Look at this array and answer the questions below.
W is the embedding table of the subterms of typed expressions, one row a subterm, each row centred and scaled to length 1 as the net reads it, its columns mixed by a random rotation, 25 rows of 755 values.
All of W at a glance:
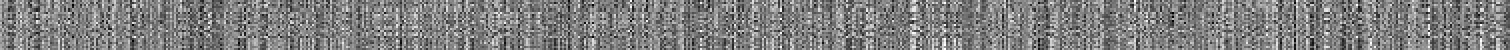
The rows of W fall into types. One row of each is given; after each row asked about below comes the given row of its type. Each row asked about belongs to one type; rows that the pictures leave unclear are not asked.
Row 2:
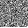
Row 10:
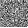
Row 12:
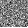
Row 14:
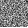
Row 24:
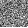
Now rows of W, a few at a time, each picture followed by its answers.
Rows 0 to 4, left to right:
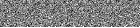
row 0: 2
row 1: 24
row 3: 2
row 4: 12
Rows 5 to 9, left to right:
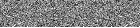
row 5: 12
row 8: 10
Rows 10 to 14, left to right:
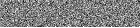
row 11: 10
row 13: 12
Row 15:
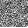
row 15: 24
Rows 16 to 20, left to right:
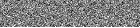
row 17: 12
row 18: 2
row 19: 24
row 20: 12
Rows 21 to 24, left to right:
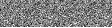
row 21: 14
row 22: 24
